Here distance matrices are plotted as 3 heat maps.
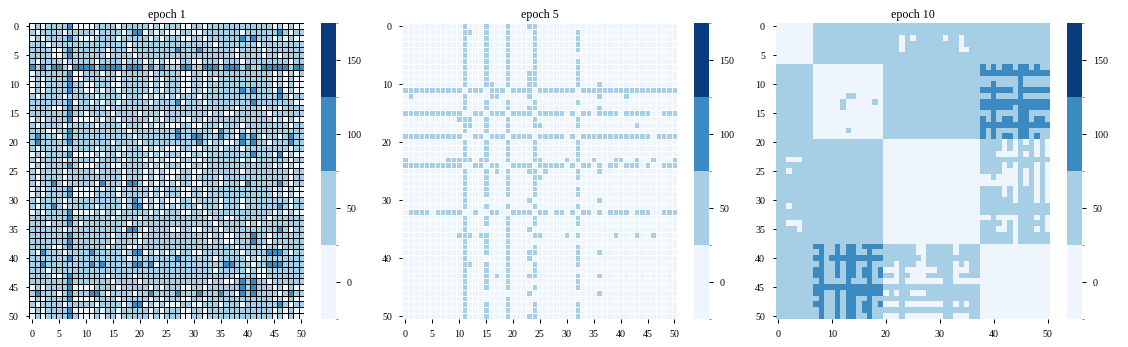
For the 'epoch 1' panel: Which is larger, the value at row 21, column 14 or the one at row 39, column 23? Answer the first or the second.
the first
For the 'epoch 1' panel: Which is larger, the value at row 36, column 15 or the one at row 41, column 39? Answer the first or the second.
the second
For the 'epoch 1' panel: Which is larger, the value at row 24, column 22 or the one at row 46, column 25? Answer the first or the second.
the second
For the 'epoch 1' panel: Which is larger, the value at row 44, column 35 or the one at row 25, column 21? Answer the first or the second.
the first
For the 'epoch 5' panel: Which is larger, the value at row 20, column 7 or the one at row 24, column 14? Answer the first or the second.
the second
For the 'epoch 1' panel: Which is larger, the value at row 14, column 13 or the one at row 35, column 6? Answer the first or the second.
the first
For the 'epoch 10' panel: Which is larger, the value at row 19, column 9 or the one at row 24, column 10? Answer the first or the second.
the second
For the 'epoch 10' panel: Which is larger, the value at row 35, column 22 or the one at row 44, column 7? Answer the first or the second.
the second
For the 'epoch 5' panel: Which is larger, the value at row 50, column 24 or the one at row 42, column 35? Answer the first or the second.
the first
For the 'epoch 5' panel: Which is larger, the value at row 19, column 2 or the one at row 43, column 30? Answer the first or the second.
the first
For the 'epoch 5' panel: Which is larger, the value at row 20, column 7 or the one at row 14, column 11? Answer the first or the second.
the second
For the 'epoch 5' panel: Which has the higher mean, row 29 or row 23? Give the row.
23
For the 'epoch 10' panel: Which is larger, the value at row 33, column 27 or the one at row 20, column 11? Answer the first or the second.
the second
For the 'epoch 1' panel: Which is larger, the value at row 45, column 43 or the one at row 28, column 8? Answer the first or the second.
the first
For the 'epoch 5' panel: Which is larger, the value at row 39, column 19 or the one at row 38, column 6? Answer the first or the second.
the first
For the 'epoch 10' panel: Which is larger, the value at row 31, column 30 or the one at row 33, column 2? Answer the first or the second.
the second
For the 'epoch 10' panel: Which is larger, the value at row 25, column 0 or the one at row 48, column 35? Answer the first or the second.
the first
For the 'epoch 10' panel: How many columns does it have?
51
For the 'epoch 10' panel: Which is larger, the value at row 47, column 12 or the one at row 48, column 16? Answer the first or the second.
the second
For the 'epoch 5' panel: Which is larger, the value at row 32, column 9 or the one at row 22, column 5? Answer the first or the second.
the first
